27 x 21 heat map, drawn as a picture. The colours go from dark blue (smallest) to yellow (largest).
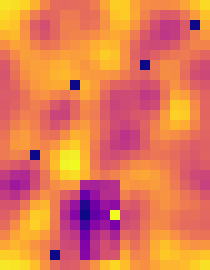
The values are skewed, with a long tail toward low values. An odd patch, lower than its surroundings, sits in the bottom middle. The ninth with the lowest average is the bottom middle. Six lone cells stand out: one far higher and five far lower than their neighbours.
